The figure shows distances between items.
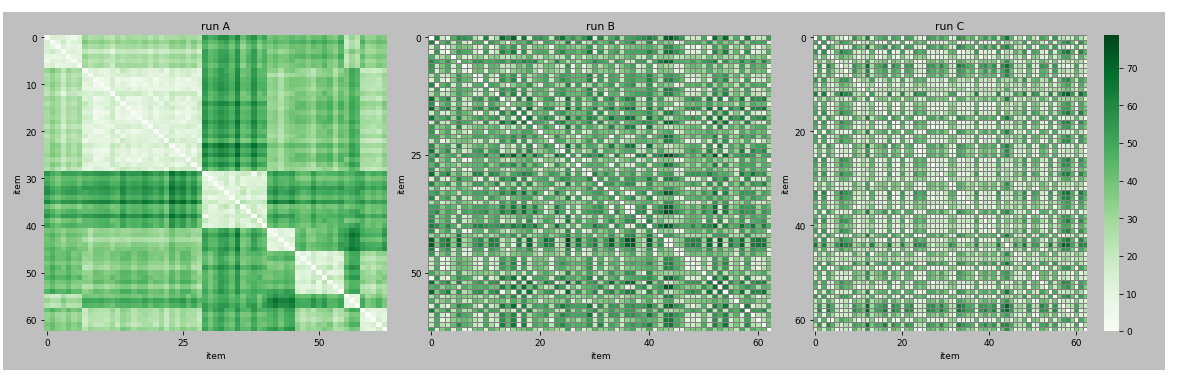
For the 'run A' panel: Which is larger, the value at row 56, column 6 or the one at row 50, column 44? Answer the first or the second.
the second
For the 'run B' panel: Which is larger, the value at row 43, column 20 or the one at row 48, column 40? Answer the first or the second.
the second
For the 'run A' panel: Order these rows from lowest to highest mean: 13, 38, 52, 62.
13, 62, 52, 38
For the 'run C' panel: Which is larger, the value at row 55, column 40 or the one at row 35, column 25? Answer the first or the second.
the second
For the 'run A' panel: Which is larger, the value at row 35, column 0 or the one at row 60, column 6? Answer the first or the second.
the first
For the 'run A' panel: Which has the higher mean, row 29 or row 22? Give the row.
29
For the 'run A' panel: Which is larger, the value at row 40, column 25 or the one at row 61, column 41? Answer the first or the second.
the first
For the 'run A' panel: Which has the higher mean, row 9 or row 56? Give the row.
56
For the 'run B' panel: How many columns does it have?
63
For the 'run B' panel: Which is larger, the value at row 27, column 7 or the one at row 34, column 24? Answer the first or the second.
the first
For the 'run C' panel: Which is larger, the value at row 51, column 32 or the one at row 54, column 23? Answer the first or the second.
the second
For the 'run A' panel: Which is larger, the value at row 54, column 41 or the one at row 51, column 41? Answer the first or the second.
the first
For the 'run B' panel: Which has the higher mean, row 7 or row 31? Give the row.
31
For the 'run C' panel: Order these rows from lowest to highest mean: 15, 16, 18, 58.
15, 18, 16, 58
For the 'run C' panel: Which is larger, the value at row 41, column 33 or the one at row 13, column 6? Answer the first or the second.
the second
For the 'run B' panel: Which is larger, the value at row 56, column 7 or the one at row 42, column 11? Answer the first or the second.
the second
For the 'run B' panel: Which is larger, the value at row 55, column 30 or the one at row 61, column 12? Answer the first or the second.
the first
